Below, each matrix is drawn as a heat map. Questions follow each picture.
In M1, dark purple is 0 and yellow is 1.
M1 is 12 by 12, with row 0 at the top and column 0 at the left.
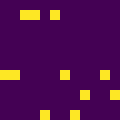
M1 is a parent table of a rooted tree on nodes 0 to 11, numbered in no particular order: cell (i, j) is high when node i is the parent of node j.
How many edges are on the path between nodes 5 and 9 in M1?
4
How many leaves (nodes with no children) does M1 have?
8
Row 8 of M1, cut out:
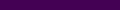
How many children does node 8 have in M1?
0
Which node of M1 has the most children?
7
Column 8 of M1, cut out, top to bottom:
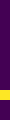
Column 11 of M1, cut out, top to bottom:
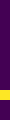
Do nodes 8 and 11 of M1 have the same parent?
yes
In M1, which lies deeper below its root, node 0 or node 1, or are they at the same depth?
the same depth
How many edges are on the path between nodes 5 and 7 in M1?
2
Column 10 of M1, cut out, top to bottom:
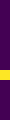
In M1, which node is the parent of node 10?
7
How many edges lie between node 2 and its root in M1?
4
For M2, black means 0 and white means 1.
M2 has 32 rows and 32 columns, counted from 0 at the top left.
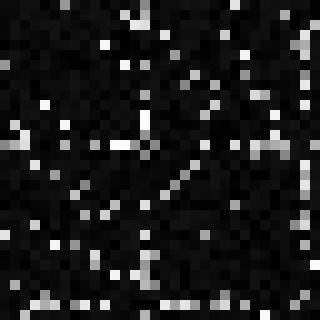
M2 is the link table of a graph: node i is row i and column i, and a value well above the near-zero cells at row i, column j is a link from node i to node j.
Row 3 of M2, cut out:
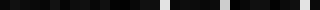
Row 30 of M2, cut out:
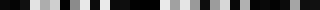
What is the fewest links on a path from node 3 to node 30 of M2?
1
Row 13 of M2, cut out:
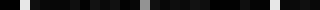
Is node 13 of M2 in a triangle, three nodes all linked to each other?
yes
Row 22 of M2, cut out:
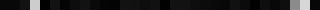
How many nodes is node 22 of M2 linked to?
3
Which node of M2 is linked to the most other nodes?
node 14
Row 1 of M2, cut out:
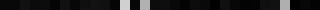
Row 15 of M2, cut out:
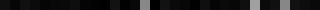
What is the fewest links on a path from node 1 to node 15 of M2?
2
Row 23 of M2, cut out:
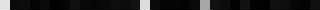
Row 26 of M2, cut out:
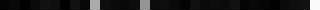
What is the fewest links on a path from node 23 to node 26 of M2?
2
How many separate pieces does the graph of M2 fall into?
2
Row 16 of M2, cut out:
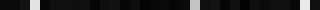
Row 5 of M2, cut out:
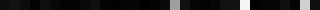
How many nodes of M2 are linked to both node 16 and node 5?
1
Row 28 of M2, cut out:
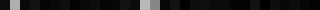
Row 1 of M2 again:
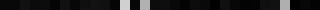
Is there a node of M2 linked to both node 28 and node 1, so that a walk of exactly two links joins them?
yes
